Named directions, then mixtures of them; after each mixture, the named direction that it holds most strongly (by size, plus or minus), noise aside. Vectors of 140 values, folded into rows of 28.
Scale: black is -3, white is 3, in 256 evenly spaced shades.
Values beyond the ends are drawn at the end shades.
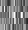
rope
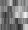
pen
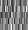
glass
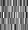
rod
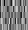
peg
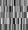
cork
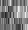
pen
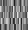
cork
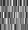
rod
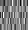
rod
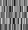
cork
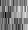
pen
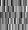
glass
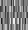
cork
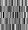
rod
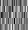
glass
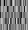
peg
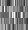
rope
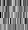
peg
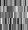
peg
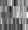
pen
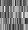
rope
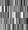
rope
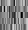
rope
